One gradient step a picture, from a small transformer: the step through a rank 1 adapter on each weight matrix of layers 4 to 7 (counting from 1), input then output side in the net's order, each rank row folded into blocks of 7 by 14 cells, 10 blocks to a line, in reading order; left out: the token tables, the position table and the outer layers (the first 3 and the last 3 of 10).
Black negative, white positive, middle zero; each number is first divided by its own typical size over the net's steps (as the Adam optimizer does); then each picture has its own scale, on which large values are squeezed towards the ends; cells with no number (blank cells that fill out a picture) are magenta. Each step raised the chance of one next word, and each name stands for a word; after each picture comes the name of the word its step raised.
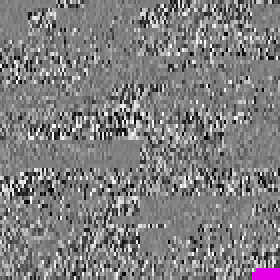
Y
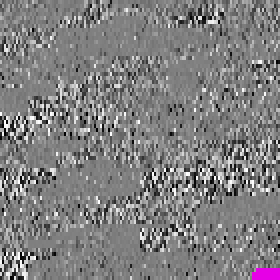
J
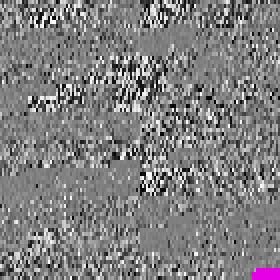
Y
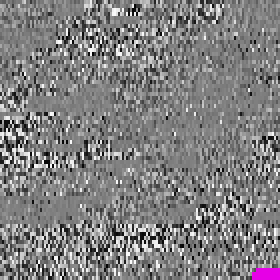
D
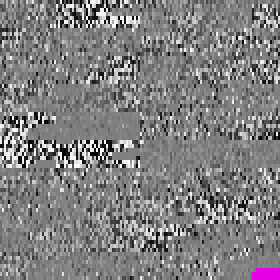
D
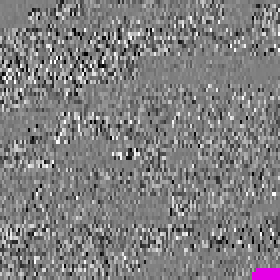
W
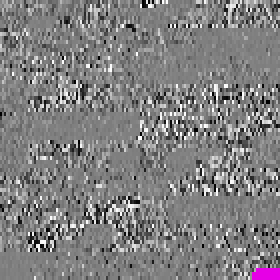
J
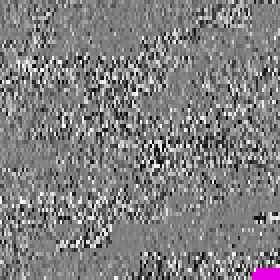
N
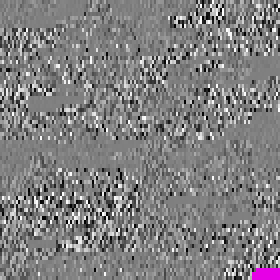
W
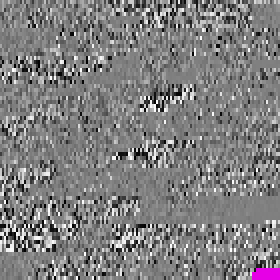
Y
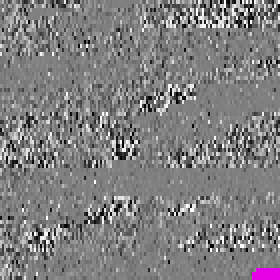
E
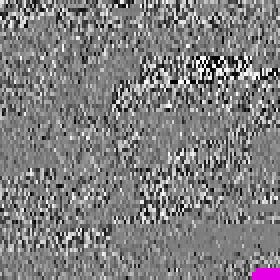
J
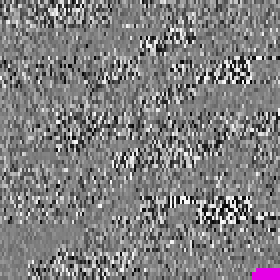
N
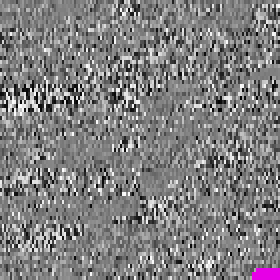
D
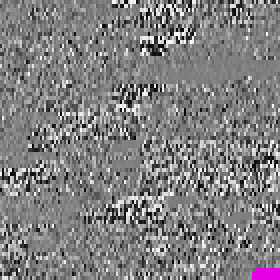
Y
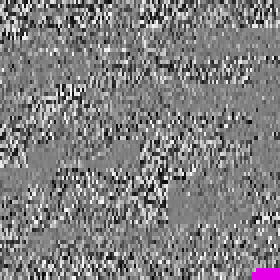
Y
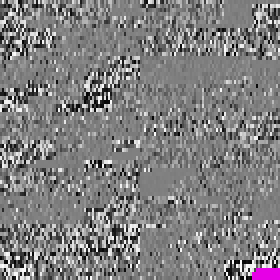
D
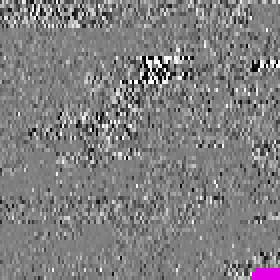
E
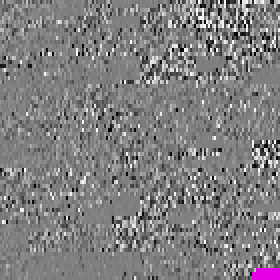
E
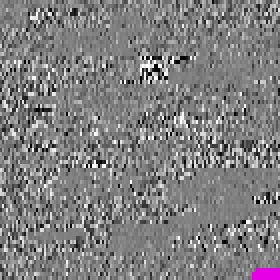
W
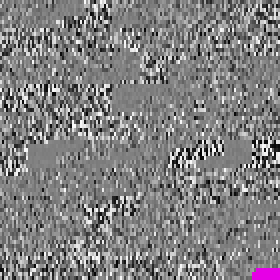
D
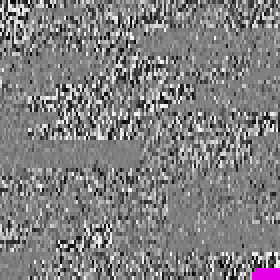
Y
